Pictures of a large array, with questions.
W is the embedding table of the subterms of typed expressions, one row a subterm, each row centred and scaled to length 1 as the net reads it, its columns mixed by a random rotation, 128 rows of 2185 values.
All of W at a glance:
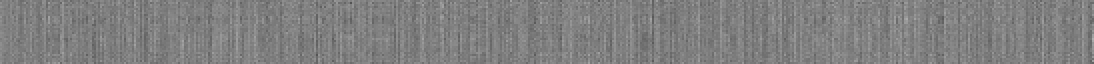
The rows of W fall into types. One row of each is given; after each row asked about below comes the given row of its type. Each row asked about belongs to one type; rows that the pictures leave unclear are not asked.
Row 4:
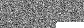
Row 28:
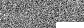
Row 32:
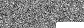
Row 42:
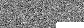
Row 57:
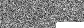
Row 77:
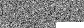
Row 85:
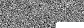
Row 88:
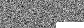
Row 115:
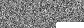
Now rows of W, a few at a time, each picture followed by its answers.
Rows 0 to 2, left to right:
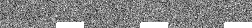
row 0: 57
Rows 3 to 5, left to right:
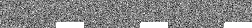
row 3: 77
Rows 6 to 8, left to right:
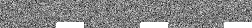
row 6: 85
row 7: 115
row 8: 77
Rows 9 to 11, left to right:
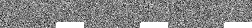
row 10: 85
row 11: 57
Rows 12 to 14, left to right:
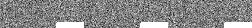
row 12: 57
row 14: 32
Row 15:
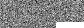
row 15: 28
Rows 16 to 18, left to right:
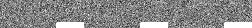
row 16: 115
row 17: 28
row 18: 32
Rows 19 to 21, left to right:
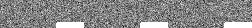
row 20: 88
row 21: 85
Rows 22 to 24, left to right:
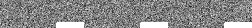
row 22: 42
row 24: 42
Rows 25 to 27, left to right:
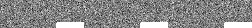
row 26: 4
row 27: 115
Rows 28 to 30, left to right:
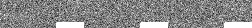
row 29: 4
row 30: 57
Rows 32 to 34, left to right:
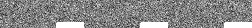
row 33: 85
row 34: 32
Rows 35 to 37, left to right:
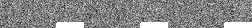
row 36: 57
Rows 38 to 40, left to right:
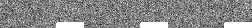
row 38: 57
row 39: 4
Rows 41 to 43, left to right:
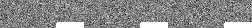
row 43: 42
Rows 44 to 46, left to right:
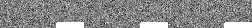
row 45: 42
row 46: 115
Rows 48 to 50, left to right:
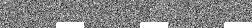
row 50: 42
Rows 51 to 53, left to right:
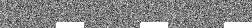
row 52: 4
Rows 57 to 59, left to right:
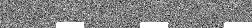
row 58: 28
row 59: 85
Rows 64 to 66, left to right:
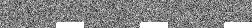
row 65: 57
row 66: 42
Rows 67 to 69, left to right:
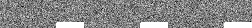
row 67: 42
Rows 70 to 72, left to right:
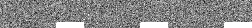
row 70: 77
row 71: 28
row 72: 28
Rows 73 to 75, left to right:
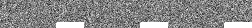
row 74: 32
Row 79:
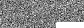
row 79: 77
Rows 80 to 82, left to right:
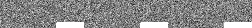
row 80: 88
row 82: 77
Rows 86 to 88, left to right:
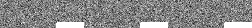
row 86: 42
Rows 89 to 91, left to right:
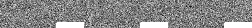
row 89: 85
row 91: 88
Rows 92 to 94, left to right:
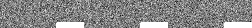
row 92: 115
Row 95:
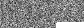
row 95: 57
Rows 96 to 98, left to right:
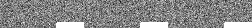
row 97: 28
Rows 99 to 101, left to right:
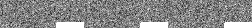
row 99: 77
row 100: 57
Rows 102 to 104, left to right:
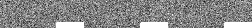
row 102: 77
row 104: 28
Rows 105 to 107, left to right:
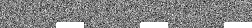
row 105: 115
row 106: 115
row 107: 28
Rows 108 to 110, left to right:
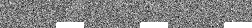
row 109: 32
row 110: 88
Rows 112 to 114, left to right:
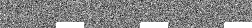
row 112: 28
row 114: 4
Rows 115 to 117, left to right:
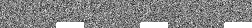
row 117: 88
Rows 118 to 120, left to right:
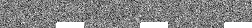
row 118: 42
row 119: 57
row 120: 88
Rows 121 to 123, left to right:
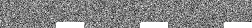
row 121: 32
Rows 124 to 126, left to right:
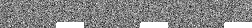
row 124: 88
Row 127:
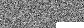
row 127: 42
